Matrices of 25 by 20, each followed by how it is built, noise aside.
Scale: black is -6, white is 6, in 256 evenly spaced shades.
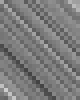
Toeplitz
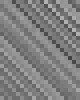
Toeplitz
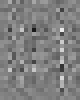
low rank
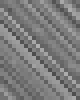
Toeplitz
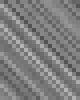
Toeplitz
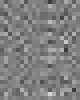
low rank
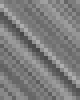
Toeplitz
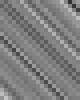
Toeplitz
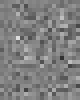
low rank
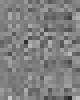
low rank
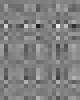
low rank
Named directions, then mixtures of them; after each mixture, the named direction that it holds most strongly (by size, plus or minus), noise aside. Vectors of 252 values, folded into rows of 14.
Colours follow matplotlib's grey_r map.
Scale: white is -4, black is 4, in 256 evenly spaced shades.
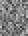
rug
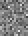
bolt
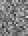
rug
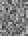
rug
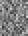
rug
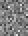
bolt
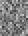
rug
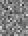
bolt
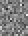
bolt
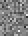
bolt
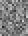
rug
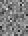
bolt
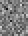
rug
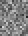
rug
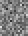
rug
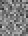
rug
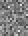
bolt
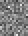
bolt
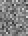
rug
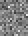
bolt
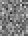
rug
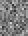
rug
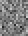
rug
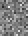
bolt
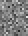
bolt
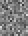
bolt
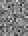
bolt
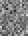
rug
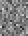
rug
